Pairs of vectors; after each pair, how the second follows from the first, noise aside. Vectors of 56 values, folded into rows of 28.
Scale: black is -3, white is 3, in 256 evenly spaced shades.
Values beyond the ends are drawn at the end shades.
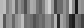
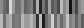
shuffled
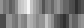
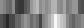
reversed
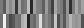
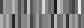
reversed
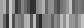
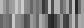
reversed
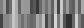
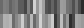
shuffled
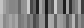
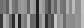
reversed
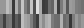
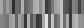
reversed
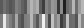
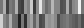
reversed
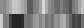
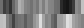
reversed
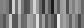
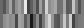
reversed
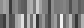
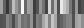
reversed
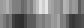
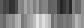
reversed
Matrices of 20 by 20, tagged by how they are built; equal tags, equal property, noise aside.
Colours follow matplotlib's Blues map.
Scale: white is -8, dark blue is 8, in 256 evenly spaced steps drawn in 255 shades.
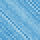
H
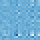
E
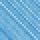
H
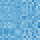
E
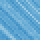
H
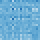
E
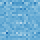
E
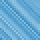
H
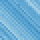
H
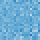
E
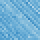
H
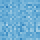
E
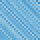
H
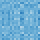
E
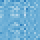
E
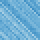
H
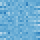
E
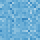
E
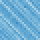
H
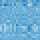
E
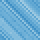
H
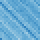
H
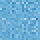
E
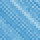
H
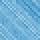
H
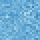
E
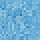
E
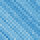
H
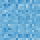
E
